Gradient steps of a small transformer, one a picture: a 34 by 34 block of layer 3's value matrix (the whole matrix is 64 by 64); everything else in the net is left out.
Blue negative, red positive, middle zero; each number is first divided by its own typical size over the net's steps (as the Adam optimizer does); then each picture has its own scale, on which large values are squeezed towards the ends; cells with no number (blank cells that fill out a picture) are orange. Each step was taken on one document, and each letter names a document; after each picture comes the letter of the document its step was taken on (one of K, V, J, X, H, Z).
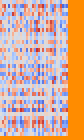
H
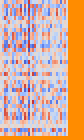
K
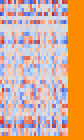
H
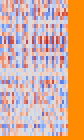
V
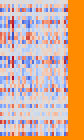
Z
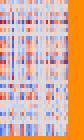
Z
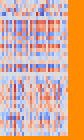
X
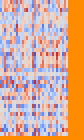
V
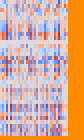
X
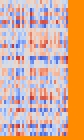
X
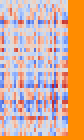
H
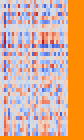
K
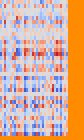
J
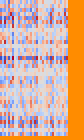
Z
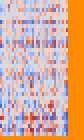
H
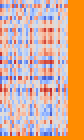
X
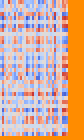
H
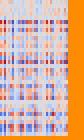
Z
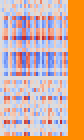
K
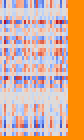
J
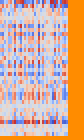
H
